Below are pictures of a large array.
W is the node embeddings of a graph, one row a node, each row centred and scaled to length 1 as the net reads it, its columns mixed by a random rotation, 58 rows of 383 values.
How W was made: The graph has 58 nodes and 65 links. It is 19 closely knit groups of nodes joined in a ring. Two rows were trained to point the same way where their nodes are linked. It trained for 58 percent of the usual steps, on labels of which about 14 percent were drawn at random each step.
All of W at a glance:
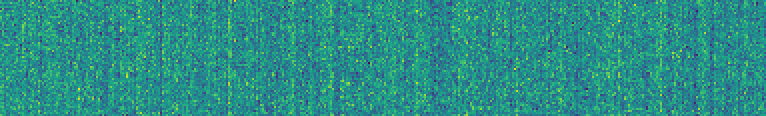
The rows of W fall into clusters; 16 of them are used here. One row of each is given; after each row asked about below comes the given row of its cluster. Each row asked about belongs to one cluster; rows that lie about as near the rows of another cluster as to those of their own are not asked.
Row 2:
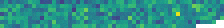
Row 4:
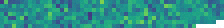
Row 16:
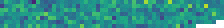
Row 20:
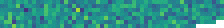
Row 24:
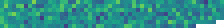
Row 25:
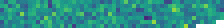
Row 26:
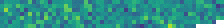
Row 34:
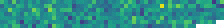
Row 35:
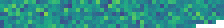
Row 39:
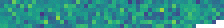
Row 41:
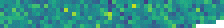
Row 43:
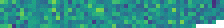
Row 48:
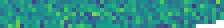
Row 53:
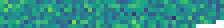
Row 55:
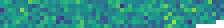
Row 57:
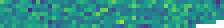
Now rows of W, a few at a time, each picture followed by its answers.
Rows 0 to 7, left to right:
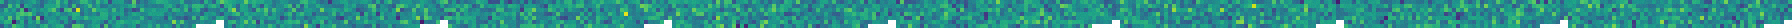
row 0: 20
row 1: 55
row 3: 25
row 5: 57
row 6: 2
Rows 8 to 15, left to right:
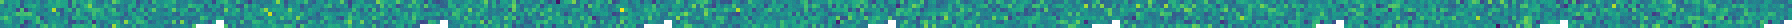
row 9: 43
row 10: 25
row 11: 24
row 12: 16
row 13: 4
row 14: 34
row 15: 4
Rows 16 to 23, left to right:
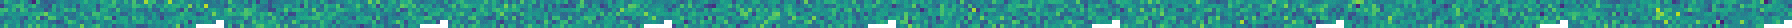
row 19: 20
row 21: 55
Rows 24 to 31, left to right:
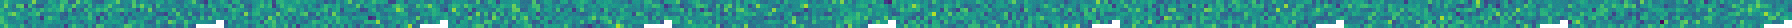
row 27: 57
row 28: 26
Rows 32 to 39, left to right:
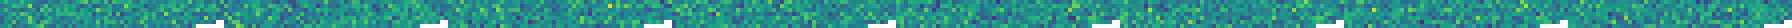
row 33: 24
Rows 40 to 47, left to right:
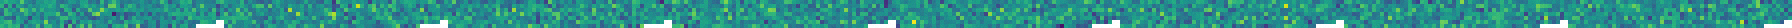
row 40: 53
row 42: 41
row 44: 48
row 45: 55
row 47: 39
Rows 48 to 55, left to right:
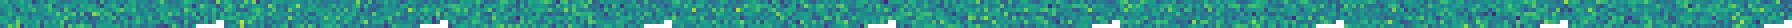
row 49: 48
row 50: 35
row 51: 41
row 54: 53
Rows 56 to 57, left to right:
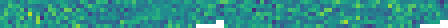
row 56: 26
